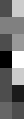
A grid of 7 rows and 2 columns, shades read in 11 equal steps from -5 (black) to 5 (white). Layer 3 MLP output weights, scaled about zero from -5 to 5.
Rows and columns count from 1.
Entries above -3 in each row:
2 2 2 1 2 1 2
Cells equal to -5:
1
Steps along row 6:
down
